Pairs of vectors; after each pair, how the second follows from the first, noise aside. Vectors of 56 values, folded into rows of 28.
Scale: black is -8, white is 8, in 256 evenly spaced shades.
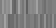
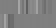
partly zeroed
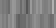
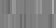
partly zeroed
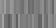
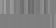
partly zeroed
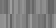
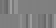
partly zeroed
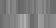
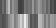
scaled up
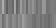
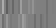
partly zeroed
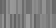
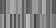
scaled up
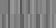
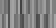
scaled up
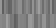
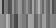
scaled up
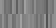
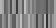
scaled up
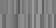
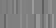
partly zeroed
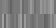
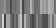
scaled up
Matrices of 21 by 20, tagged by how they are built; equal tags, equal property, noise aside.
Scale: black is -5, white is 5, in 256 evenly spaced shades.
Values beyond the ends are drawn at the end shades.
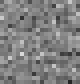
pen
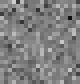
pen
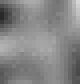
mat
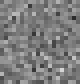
pen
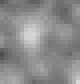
mat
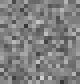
pen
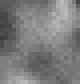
mat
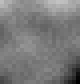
mat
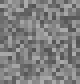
pen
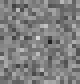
pen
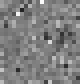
pen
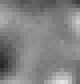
mat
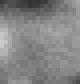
mat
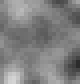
mat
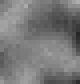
mat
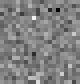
pen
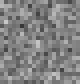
pen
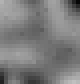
mat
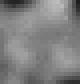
mat
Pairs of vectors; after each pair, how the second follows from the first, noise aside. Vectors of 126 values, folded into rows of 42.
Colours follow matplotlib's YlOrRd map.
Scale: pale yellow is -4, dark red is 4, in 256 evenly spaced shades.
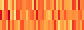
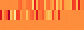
partly zeroed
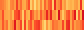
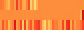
partly zeroed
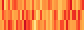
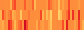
partly zeroed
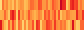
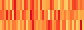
shuffled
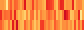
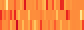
partly zeroed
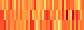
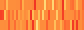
partly zeroed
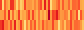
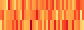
shuffled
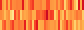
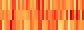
shuffled
